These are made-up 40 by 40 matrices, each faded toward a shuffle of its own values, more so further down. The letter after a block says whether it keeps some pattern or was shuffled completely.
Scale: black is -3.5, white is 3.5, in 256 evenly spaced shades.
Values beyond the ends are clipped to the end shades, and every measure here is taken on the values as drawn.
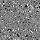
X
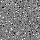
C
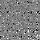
X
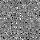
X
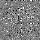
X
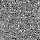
C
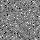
C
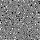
C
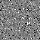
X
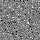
C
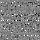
X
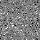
X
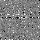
X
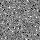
C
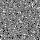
C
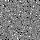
C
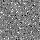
C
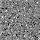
C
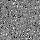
C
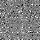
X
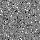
C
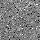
C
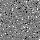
C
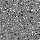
C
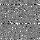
X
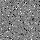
C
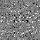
X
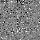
X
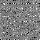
X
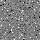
C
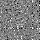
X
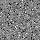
C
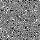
X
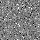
C
